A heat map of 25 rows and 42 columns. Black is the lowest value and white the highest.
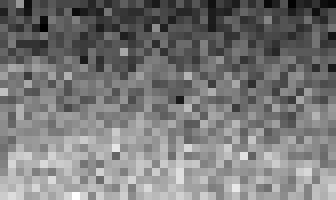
The grain is fine, like static. There are no regular stripes. There is an overall slope up to the bottom. Overall the values sit about 50% of the way up the scale.
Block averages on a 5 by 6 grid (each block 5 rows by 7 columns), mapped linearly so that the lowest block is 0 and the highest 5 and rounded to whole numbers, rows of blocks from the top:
100000 / 212211 / 332322 / 444343 / 555544
